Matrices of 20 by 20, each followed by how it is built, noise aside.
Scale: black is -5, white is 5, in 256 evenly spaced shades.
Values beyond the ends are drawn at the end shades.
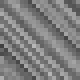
Toeplitz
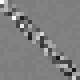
banded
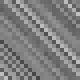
Toeplitz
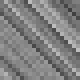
Toeplitz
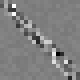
banded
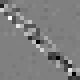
banded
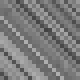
Toeplitz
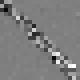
banded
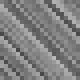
Toeplitz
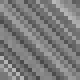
Toeplitz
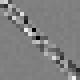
banded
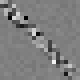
banded
